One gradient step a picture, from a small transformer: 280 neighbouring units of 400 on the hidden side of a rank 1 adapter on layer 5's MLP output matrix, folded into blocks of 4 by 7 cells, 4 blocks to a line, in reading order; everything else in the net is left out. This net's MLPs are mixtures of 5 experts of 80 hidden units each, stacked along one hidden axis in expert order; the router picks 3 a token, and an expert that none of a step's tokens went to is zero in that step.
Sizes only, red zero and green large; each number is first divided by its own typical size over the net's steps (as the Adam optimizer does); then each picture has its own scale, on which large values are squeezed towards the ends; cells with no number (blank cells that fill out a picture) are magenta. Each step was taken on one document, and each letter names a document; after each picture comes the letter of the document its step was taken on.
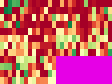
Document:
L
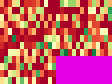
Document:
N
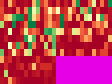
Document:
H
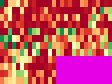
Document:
L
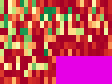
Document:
H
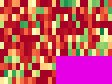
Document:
N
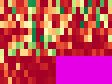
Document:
H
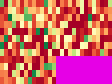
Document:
H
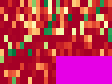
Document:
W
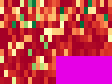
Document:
W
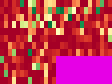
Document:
W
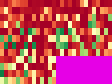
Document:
L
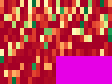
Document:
W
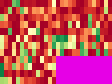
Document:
N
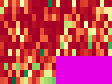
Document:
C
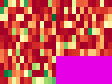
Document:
C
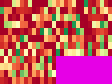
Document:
L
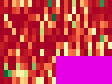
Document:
C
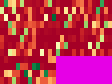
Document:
C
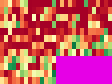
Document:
L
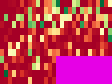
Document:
W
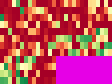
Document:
N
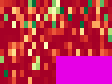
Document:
W
